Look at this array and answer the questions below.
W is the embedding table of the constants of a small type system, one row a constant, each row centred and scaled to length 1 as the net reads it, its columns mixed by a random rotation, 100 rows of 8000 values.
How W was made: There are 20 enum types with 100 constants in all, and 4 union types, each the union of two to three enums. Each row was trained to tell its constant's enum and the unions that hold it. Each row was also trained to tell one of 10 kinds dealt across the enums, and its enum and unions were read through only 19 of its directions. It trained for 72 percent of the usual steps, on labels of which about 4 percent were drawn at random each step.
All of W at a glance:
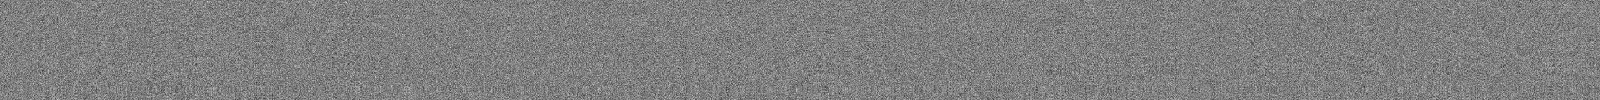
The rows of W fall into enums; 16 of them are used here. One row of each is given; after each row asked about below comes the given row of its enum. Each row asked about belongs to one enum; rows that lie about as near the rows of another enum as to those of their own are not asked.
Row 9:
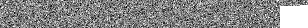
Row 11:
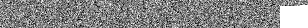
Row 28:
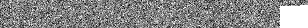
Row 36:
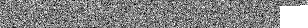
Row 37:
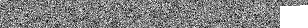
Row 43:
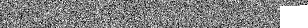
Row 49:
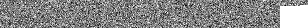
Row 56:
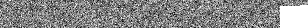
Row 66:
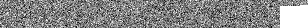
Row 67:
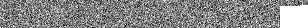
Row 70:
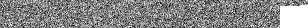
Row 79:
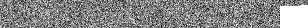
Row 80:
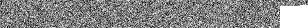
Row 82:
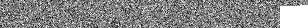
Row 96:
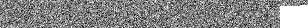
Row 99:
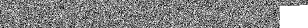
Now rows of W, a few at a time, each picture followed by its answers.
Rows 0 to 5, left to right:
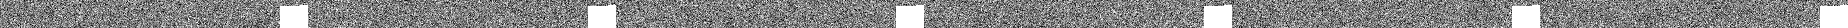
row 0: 9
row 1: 66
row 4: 80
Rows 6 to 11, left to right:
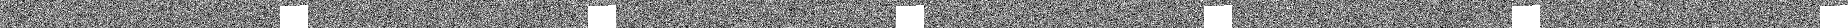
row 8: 99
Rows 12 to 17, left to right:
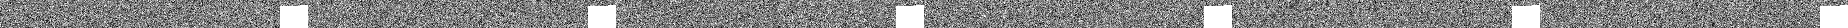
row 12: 99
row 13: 36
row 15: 37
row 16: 11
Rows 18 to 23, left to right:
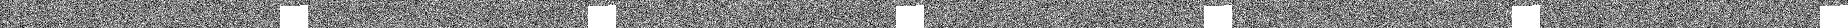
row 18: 28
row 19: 56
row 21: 11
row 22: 56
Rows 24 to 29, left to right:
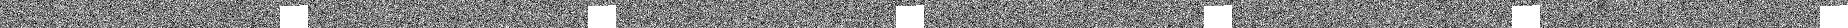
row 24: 9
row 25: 96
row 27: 99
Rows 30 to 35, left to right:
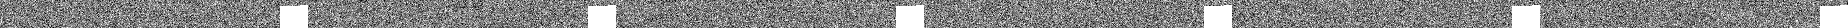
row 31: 66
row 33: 11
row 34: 43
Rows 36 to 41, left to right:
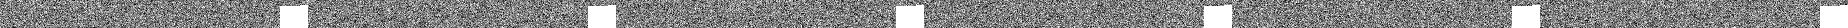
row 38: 96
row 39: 37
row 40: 66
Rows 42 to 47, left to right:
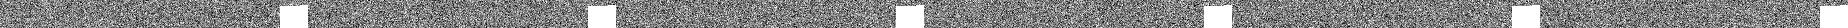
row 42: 56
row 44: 28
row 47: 80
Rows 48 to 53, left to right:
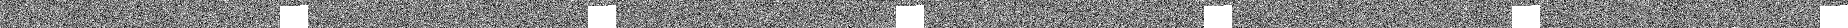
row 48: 67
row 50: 67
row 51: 9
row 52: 80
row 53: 43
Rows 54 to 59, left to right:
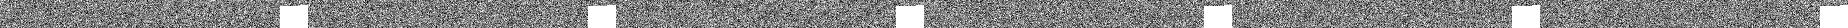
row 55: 79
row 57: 66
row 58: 36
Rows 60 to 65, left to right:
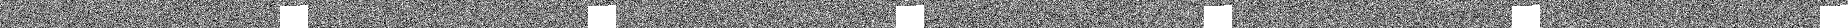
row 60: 99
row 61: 28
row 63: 99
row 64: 56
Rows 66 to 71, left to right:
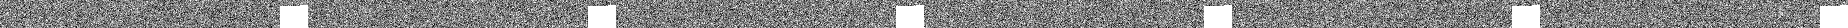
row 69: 11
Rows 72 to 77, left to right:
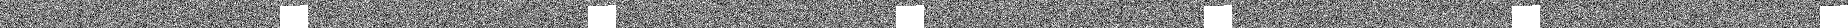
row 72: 49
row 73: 9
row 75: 82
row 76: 96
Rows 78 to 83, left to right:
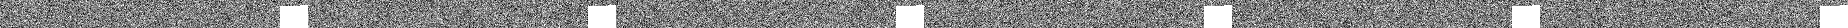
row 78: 67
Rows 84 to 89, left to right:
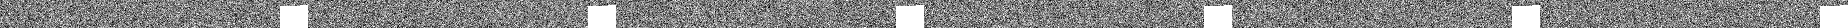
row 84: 80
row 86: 9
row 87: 37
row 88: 37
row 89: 37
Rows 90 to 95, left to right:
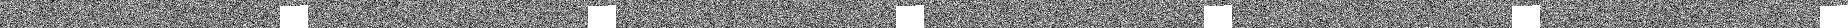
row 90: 66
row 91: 11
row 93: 43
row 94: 43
